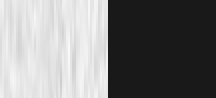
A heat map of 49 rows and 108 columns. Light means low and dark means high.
The table splits into one row of 2 panels. Panel 1,1: very low, streaked downward, faint in contrast. Panel 1,2: very high, flat.
